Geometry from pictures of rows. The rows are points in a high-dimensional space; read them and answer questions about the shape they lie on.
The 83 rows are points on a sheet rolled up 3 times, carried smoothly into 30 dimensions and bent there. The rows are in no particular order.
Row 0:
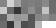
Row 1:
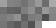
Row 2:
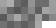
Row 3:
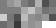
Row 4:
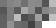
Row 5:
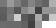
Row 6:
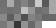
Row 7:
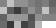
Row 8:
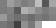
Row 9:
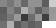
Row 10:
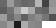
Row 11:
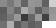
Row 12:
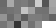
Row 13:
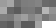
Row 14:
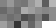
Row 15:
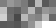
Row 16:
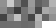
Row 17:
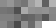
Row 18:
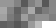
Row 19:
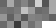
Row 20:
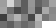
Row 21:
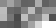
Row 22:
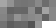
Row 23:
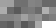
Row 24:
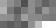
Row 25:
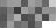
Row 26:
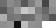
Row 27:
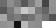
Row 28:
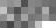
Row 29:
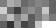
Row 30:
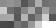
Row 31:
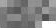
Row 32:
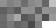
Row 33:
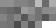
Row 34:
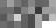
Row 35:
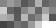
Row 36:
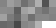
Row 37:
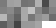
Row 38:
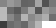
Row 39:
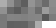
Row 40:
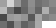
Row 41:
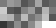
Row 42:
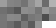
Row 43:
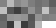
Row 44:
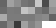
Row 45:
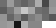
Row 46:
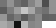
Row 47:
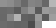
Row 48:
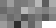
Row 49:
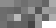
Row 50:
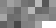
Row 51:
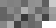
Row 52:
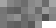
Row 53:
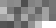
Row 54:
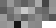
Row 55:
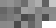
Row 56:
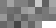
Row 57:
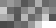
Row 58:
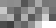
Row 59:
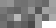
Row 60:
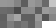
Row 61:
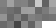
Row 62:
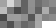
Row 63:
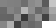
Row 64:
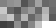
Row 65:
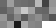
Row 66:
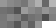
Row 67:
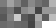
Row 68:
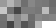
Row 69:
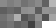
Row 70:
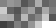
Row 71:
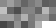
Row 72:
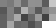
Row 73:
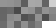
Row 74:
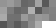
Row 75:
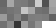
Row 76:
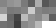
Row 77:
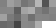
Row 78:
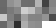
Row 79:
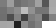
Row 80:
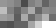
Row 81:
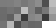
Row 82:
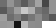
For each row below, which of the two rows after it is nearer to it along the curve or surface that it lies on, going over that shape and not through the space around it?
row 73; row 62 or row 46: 62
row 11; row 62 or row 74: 62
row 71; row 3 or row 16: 16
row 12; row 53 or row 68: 53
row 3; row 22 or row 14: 14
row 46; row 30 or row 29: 30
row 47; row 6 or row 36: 6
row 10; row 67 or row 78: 78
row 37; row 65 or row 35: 65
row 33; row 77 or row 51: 77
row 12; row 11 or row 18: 18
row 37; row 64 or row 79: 79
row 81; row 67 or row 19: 67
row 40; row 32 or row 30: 32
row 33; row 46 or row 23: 23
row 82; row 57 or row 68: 57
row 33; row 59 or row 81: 59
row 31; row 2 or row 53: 2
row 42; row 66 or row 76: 66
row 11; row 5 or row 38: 5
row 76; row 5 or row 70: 70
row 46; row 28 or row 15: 15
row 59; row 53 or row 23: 23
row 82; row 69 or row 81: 81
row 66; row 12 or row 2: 2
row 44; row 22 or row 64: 22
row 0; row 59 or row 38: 38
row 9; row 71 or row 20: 20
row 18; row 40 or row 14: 14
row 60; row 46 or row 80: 80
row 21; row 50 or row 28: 28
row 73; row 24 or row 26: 24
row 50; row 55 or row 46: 55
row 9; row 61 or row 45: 45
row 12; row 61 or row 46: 61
